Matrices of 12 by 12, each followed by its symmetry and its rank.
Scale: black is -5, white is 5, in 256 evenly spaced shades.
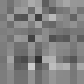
neither, rank two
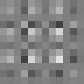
symmetric, rank one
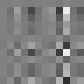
neither, rank one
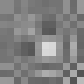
symmetric, rank two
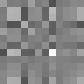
symmetric, rank two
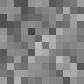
symmetric, full rank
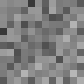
symmetric, full rank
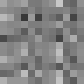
neither, rank two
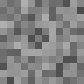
symmetric, full rank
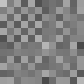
symmetric, rank two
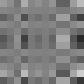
neither, rank one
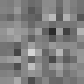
antisymmetric, rank two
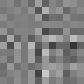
antisymmetric, rank two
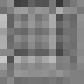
antisymmetric, rank two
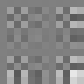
symmetric, rank one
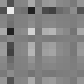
symmetric, rank one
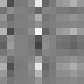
neither, rank one
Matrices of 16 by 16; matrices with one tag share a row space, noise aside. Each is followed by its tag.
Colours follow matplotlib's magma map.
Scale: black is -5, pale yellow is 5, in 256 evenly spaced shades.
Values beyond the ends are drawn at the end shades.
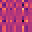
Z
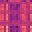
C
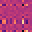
Z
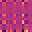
Z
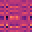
C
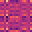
C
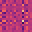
Z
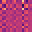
Z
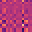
Z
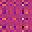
Z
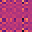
Z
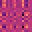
Z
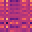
C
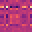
C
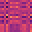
C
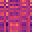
C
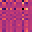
Z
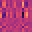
Z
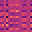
C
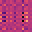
Z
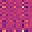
Z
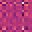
Z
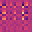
Z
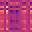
C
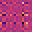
Z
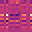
C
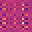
Z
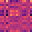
C
